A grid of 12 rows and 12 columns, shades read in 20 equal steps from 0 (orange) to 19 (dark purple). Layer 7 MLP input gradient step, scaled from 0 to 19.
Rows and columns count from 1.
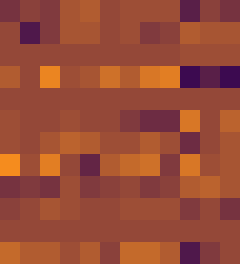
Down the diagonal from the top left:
13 17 10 9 10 10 9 4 11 12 10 10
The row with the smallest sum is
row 8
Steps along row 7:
up down down up up same down up up down down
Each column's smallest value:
0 7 1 6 7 4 5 3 2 3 6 6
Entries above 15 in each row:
1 1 0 3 0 0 0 0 0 0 0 1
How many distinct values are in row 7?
6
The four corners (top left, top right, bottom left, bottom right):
13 13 5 10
